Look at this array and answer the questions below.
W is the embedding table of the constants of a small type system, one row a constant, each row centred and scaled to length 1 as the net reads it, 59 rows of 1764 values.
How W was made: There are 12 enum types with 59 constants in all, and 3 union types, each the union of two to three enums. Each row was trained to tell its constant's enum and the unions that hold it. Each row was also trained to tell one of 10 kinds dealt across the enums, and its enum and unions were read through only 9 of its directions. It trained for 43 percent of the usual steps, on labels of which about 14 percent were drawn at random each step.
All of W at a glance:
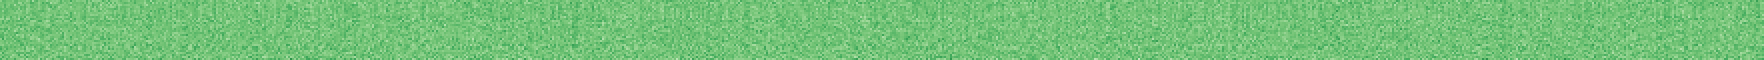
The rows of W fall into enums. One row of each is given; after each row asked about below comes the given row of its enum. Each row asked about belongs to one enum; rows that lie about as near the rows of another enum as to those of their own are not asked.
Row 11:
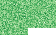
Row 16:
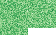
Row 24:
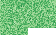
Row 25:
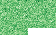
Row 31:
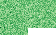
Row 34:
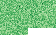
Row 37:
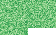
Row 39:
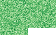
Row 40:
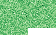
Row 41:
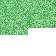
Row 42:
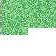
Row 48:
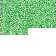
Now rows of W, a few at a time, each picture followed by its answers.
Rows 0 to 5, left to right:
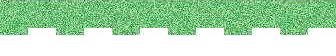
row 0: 39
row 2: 34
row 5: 40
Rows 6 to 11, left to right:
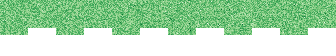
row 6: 24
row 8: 48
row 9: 24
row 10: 34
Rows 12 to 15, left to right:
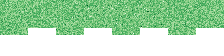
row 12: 42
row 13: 11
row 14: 31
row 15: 11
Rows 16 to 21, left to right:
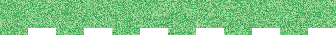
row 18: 24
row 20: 37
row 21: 37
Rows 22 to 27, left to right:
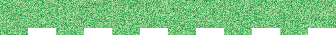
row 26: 11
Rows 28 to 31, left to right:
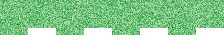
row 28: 40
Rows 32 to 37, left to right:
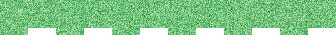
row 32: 34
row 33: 37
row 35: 48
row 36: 48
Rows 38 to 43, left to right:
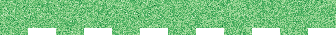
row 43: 37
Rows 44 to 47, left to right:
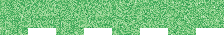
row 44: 24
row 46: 11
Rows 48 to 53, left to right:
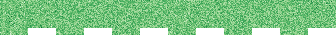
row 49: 11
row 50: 34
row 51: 48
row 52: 24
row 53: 37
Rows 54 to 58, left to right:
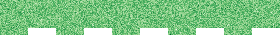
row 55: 48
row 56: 42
